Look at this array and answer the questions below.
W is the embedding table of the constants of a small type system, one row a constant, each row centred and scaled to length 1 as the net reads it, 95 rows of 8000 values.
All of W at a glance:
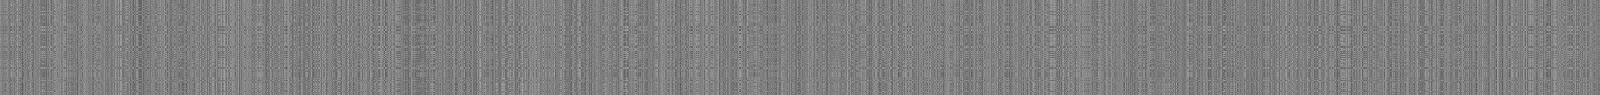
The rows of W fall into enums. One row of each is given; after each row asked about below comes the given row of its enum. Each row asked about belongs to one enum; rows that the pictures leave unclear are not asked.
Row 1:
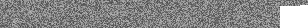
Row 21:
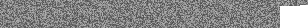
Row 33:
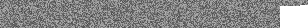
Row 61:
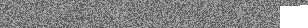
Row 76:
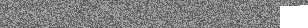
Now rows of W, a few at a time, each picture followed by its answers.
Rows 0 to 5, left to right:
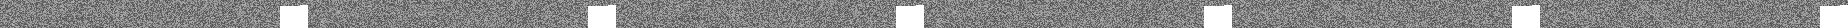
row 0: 61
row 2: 61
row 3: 1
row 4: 76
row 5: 76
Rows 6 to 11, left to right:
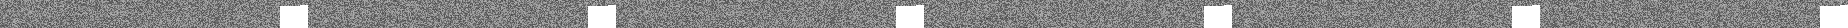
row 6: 1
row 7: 21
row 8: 1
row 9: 61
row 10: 1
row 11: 33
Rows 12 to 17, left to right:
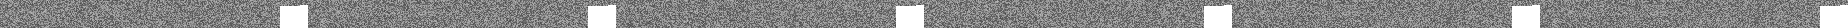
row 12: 76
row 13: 1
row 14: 33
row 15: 61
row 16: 1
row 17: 1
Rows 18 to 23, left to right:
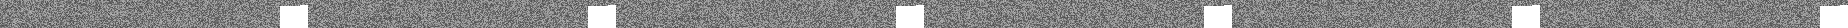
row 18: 1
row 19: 61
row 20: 61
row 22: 1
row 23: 76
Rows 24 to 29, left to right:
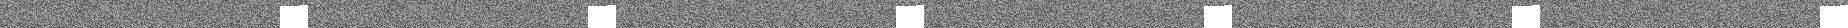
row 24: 76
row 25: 76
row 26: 33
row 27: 33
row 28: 61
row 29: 33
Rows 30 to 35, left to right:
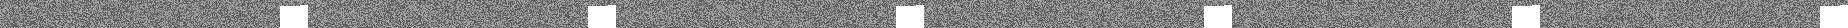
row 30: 33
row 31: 76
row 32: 76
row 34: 1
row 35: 61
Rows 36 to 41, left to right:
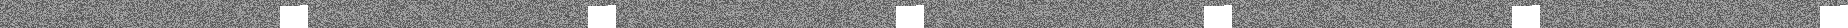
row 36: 61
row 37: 76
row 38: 1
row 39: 1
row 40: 76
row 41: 21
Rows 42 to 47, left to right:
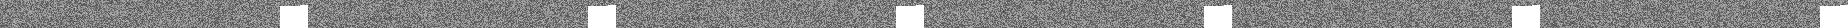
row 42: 1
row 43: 61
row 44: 61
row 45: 76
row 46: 33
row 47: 33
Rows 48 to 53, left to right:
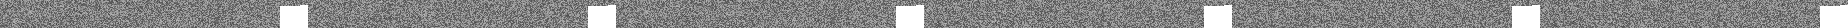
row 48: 1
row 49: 61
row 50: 1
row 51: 33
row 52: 21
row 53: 33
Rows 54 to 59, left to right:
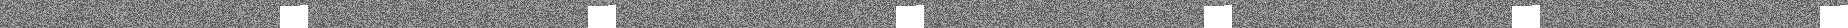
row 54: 61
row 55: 33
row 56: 61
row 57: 33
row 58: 61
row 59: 21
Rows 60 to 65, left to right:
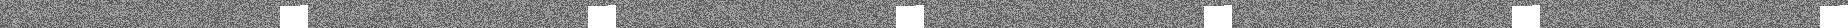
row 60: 1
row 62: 76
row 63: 21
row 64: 1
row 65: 76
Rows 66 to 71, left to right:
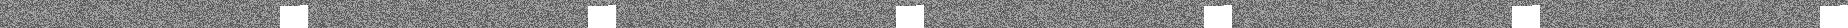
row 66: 76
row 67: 33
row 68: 33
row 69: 76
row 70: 1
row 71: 61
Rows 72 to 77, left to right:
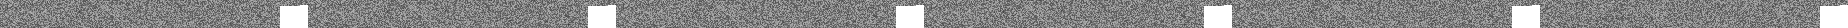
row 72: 76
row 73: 76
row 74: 76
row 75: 76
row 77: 61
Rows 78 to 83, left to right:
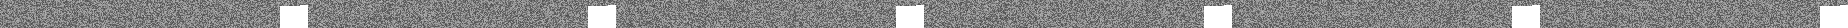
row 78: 21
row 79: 61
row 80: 33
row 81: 61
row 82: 1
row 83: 21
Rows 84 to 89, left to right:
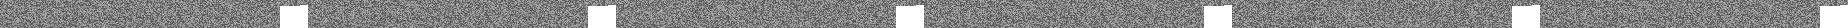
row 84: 21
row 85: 21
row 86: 76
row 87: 21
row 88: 61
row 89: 21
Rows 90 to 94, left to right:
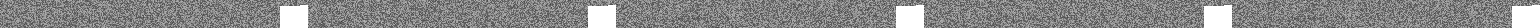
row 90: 21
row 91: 33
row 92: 61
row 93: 21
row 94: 61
